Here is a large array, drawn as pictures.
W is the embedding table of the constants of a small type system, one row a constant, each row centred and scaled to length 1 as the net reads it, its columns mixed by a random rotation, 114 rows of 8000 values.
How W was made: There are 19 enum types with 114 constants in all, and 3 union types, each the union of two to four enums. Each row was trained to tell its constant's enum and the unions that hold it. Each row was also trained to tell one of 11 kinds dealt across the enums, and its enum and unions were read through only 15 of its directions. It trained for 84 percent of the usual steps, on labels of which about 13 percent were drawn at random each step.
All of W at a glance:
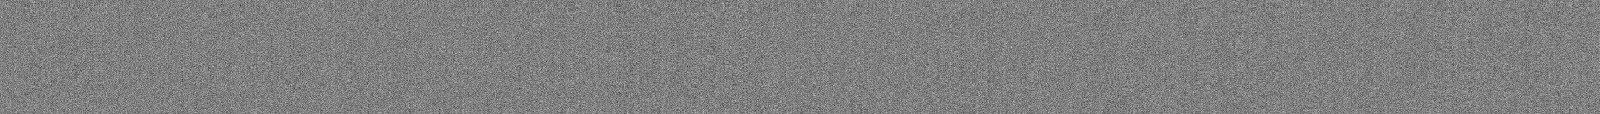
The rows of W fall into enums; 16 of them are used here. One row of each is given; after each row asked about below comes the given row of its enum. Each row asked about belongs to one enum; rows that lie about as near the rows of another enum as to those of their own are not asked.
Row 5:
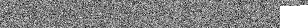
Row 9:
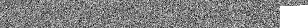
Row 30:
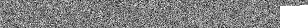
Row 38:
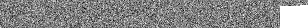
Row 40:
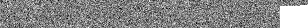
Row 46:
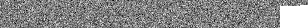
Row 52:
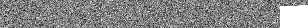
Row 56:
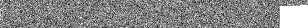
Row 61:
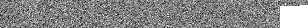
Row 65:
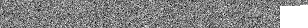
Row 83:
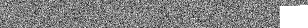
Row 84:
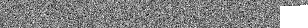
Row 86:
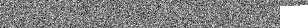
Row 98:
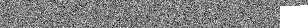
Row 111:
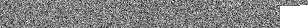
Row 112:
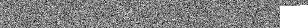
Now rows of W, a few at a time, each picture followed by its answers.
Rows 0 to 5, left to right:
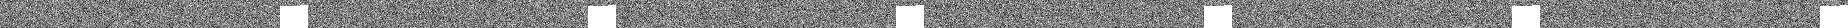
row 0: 38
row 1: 86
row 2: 9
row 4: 9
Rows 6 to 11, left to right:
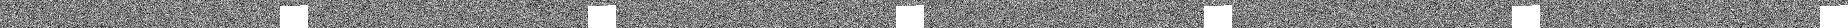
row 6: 86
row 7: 30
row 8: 98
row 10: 98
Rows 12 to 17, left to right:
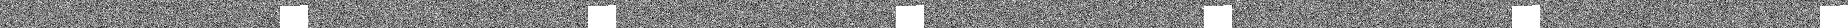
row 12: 111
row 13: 52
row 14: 61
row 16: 65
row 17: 5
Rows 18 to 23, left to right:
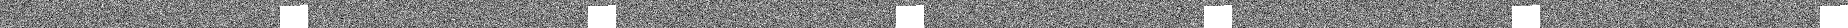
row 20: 5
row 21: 38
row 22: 52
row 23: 86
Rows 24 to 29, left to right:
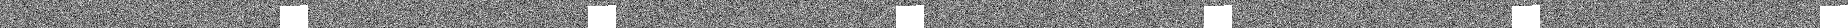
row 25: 40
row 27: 9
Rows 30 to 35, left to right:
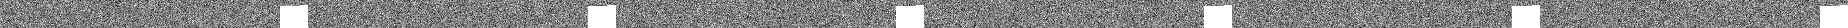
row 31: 111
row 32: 84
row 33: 56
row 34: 83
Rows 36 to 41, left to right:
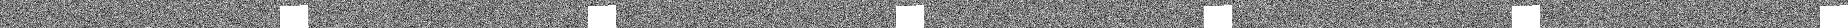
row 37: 111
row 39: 83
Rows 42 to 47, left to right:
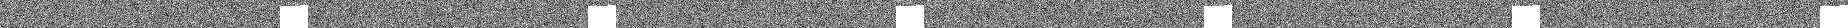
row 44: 112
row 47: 46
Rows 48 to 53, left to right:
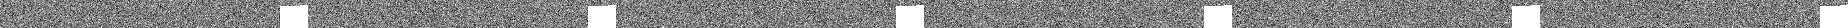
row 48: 30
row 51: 9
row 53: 61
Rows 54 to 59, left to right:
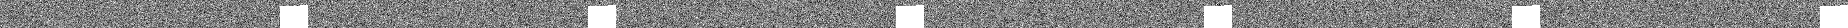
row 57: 40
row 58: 56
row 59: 111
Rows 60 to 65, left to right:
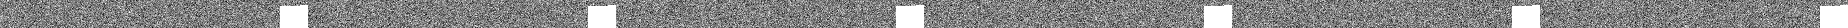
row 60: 112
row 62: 83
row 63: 52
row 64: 5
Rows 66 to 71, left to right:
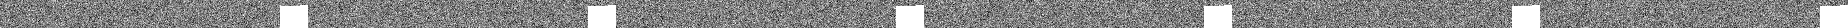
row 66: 38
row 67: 112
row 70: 52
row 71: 46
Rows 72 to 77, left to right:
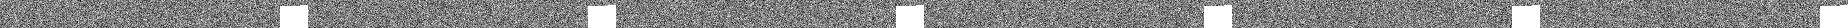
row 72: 86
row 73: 38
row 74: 86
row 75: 65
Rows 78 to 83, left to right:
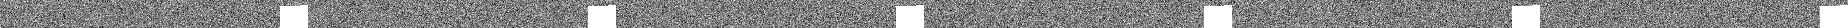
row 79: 61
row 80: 38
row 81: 46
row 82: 52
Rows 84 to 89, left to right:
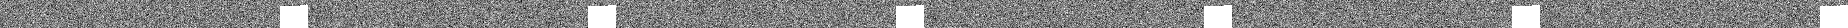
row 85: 65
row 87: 98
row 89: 38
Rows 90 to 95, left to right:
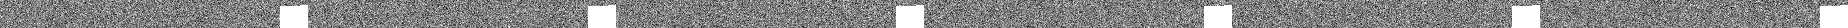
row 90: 56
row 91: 65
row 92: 112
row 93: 5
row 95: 40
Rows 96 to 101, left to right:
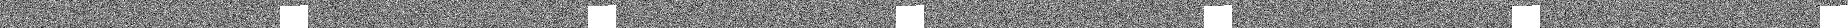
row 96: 86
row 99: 40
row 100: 98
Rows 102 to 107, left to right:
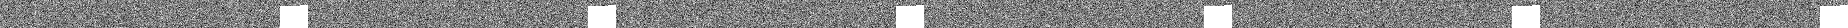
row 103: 40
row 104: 5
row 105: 61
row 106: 61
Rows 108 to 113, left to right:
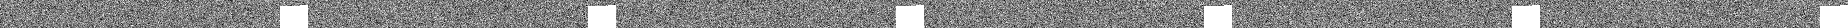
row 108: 84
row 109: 52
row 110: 83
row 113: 56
